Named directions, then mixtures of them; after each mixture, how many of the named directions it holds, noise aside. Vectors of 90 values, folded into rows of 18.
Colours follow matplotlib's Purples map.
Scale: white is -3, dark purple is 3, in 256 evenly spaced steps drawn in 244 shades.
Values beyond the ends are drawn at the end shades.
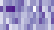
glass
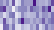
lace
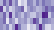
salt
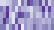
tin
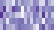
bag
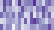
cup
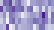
three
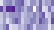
one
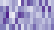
one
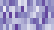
two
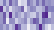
one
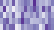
three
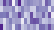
two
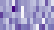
two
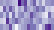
two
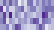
one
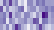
one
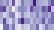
one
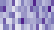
one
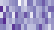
three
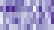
one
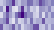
two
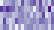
three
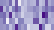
two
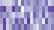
three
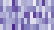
one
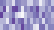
two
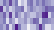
one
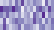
three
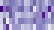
three
